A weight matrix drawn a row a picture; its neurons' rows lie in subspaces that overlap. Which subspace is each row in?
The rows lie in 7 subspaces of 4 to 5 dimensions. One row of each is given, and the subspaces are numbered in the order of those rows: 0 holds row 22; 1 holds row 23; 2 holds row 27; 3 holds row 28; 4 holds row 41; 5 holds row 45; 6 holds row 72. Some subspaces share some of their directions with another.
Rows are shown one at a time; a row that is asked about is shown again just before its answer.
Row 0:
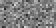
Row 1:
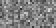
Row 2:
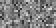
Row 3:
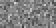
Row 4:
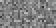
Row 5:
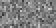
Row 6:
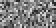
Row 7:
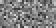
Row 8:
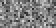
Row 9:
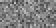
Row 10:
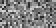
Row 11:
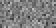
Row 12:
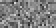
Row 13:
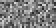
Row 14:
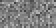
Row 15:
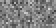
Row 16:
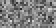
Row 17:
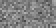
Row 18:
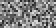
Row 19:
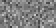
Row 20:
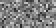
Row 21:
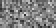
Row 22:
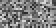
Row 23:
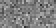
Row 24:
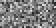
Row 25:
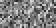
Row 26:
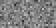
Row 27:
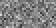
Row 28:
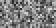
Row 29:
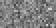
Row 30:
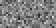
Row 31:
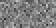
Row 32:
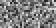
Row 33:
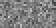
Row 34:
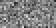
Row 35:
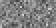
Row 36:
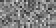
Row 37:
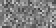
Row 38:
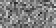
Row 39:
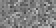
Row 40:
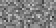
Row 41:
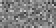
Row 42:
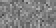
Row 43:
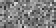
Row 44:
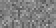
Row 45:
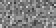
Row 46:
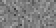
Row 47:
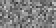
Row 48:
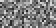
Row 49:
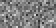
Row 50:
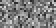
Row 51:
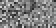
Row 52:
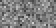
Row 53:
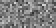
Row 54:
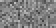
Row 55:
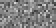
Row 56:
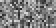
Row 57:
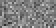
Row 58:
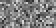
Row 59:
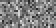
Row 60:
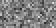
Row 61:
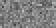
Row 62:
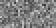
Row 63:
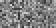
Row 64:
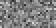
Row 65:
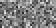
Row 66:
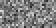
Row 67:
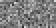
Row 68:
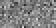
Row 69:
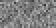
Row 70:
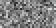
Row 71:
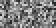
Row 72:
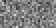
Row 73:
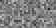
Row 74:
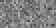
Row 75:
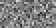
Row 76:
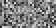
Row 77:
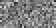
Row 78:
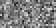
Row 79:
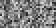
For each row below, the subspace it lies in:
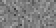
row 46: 6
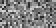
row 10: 0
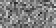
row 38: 5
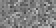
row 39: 1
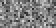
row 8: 4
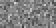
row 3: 2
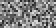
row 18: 5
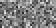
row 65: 5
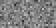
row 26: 0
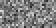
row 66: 6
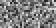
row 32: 6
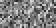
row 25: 5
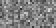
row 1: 4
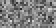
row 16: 3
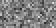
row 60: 2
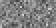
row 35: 5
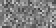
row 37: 3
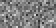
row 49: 6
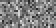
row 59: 5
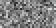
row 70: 5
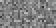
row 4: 5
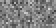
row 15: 3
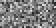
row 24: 4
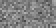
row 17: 0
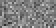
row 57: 3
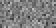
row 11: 5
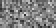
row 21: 4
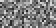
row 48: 5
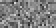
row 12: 1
